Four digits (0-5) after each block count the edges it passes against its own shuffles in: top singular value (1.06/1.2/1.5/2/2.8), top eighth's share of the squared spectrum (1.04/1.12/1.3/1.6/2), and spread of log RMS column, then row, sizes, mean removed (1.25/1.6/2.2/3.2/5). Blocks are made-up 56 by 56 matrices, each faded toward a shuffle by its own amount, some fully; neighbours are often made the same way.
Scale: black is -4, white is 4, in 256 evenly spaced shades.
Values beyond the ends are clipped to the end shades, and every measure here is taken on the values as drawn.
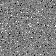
1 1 0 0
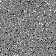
0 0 0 0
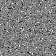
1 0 0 0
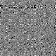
4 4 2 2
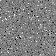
1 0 0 0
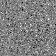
2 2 0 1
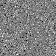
2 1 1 0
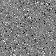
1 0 0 0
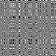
5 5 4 3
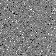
0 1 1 0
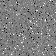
0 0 0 0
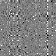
4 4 2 2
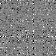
2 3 2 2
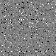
2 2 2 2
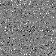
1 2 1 2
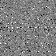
2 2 1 2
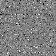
1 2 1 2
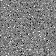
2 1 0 0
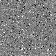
1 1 0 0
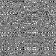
4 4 1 3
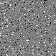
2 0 0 0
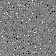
0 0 0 0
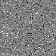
3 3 1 0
